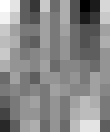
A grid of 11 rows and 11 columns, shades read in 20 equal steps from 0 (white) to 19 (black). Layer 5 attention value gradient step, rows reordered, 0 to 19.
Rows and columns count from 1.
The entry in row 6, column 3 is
8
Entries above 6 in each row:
6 7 10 8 10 10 11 11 9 8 7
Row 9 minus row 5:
8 2 -2 -2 2 -2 2 -4 -7 -6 2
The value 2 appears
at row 1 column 2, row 11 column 9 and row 11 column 10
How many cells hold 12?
10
